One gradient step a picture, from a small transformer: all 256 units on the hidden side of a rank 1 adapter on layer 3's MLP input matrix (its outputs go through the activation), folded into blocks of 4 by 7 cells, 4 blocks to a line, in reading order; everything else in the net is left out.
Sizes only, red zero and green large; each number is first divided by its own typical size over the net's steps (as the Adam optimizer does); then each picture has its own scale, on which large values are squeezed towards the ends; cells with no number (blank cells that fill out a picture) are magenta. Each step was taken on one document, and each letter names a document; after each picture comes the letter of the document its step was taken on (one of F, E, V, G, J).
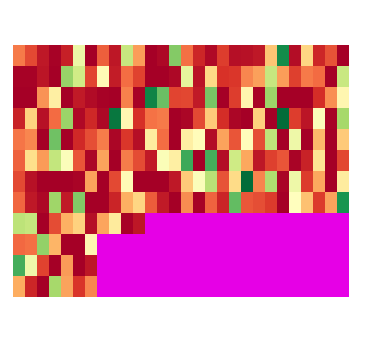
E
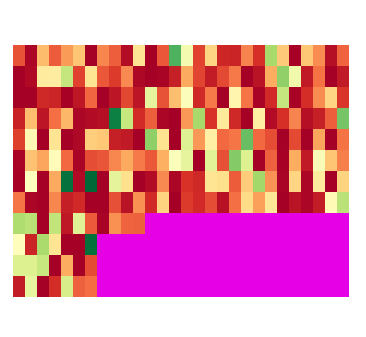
E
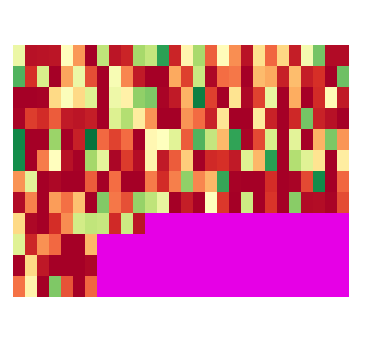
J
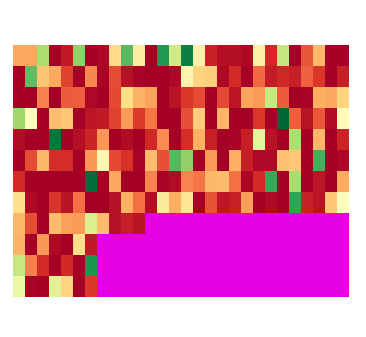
E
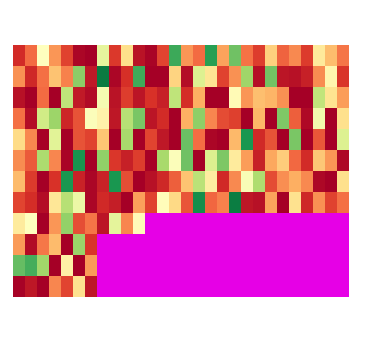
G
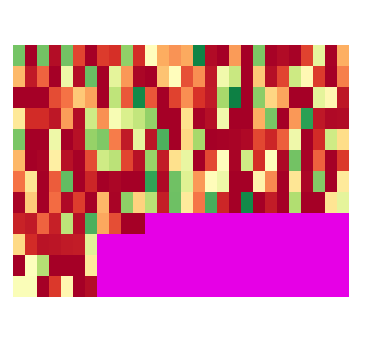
J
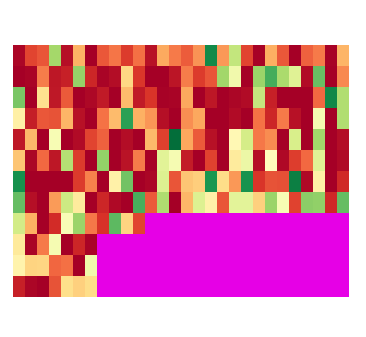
E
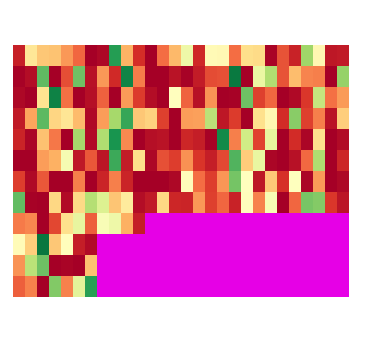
G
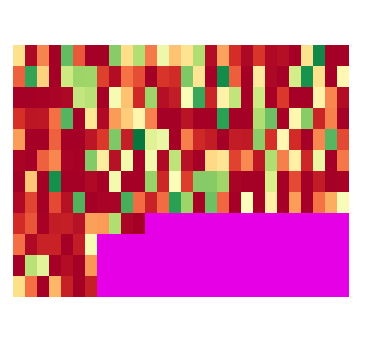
J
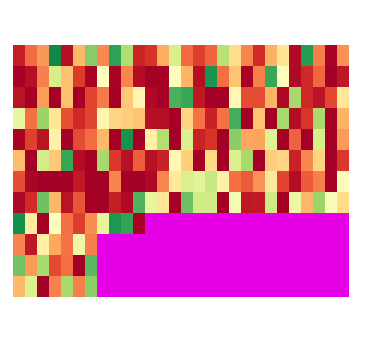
G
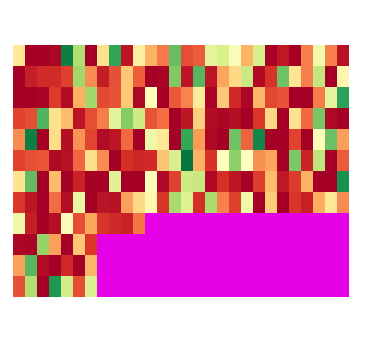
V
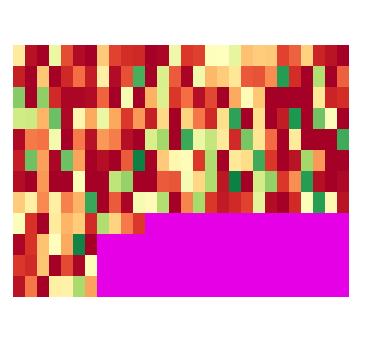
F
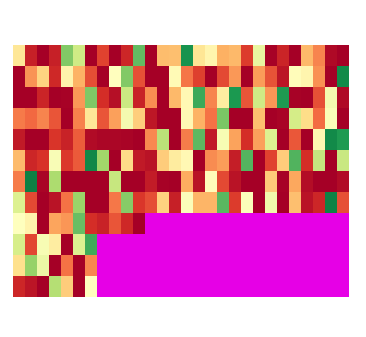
V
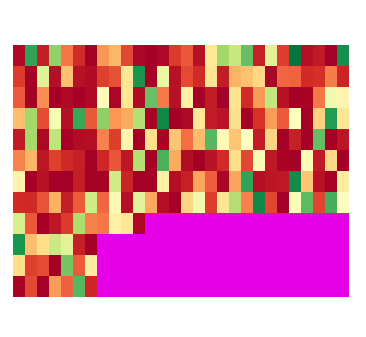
F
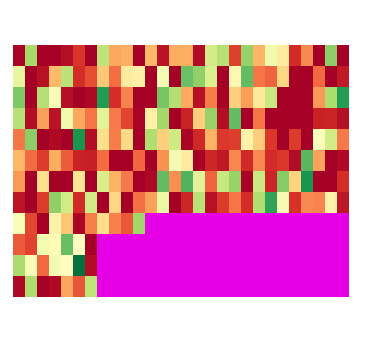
F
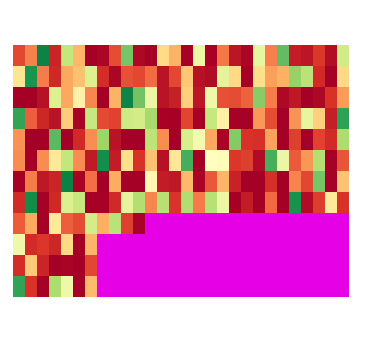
J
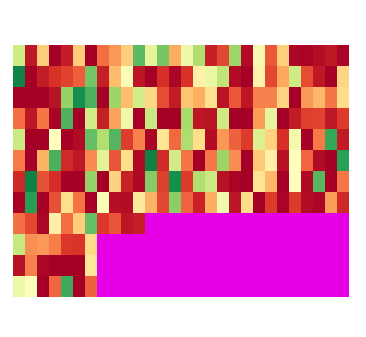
J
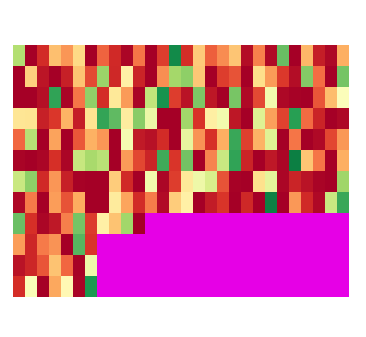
V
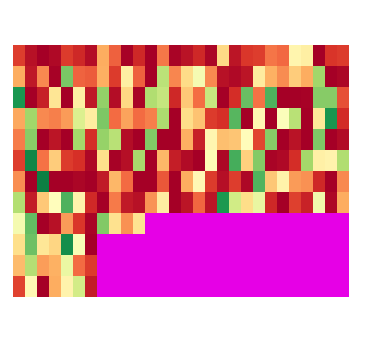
F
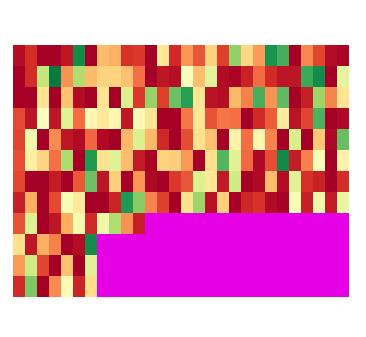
G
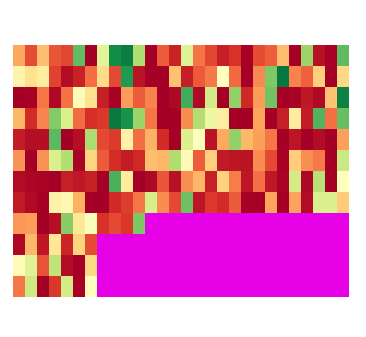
E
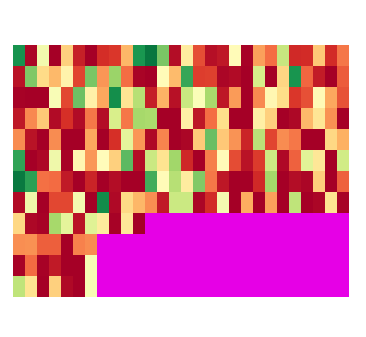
J
